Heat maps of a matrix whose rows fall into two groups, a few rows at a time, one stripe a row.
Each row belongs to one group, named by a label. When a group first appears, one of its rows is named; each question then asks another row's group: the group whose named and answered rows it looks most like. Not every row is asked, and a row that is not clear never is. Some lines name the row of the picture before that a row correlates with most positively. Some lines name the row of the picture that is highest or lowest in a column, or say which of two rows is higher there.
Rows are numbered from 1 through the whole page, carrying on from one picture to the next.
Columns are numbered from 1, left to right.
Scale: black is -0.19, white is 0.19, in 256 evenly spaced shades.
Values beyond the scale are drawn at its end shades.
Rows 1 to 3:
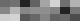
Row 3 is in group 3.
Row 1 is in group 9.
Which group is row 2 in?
3
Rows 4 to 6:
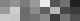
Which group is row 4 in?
3
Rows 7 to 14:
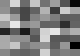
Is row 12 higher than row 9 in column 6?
No
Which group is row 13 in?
3
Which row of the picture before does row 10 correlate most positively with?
5
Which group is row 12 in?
3
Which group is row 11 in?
9
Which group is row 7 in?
3
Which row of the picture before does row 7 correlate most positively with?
5
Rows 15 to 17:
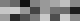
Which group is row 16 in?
3
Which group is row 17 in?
9
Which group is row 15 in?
9
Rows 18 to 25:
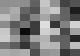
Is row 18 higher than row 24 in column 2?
Yes
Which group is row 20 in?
3
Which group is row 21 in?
9
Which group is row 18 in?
3
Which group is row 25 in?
3
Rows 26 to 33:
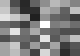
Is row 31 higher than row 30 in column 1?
No
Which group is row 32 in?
3
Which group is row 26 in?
9
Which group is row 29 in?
9
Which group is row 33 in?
3
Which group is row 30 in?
3
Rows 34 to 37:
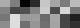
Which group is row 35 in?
9
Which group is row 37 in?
3
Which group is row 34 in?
9
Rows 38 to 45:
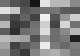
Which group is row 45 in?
9
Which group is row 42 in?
9
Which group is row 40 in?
9
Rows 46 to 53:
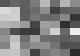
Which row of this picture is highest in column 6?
50
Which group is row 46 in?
9
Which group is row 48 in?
3
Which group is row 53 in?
3
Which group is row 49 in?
3
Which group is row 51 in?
3
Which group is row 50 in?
9
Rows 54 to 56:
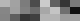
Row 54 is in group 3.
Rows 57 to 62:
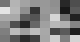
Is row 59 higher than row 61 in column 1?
Yes
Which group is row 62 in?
9
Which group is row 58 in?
3
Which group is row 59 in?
3
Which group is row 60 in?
9
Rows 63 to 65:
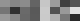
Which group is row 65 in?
3
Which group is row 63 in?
3
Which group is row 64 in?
9
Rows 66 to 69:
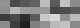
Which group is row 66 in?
9
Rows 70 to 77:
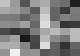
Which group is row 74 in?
9
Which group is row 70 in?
3
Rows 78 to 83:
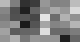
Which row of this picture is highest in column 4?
83
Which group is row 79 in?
9
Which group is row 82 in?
9
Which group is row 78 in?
9
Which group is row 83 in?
3
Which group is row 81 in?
9
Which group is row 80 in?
9
